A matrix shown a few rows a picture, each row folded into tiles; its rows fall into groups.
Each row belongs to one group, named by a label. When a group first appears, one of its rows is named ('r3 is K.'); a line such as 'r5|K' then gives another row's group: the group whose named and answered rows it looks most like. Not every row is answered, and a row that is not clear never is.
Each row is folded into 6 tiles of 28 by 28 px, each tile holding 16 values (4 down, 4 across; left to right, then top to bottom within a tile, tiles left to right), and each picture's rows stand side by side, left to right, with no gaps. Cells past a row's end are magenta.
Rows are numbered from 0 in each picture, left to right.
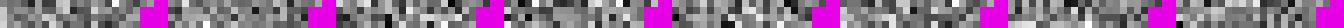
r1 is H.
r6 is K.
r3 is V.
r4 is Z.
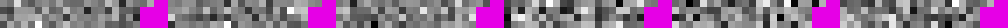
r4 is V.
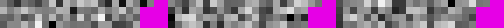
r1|Z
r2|Z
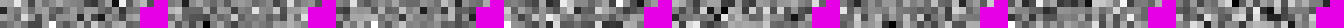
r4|K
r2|H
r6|V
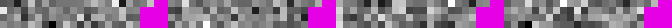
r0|V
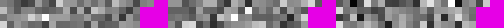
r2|V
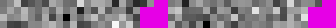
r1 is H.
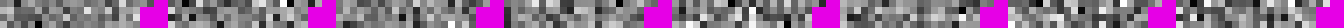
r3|Z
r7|V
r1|V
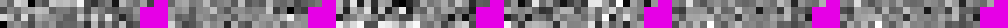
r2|K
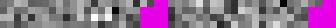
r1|Z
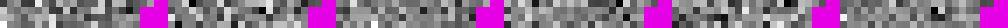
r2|H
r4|Z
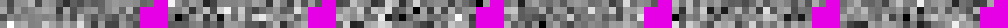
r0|K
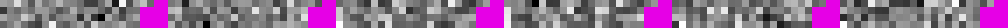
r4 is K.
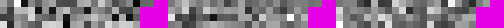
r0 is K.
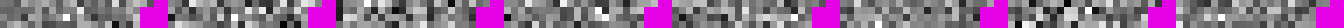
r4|Z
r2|Z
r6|K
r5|H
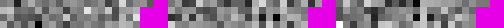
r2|V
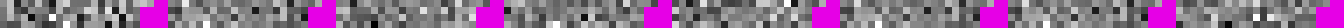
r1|H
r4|V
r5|H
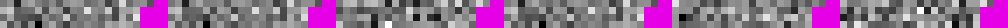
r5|K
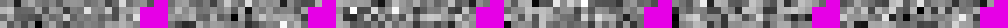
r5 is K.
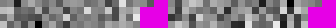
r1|K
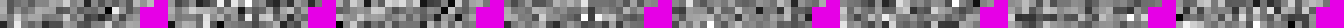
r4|H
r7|K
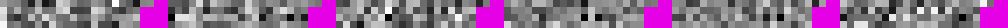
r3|V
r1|Z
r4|V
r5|K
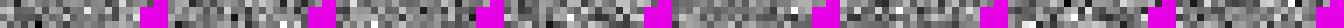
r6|K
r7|V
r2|H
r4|Z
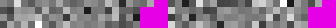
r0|H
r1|V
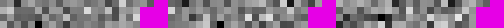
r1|V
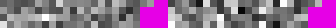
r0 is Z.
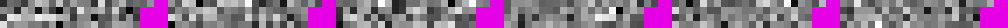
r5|H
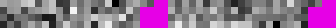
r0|Z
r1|K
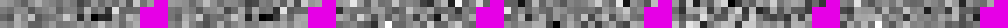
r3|V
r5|H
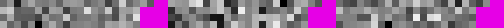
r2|V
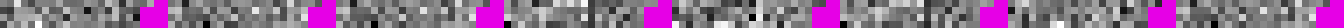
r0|H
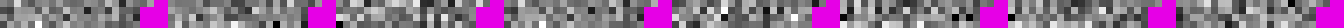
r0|H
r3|H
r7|Z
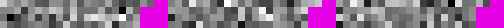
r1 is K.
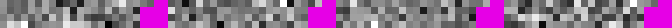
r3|Z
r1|V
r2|H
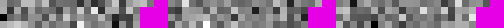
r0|K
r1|H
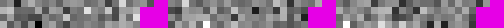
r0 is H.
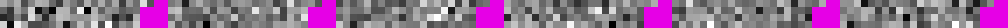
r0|K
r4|H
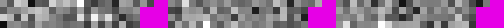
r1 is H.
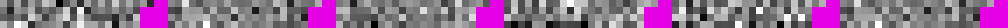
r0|K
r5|H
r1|H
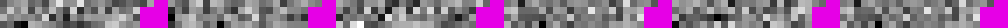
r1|Z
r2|K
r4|Z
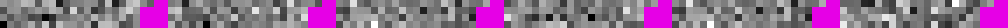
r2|H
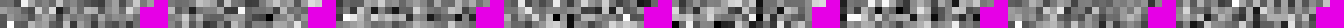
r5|Z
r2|Z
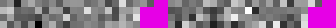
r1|K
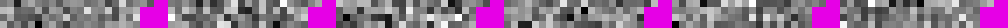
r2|Z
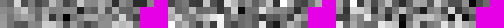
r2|K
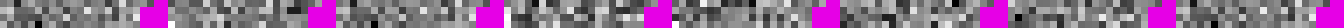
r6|Z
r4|V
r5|Z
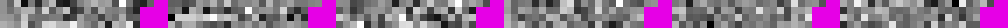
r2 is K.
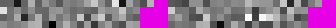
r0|V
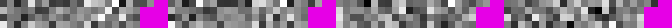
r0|V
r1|V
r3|K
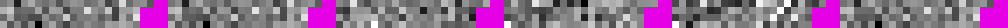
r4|V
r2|H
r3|V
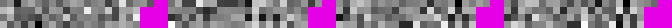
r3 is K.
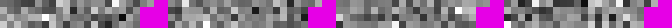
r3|V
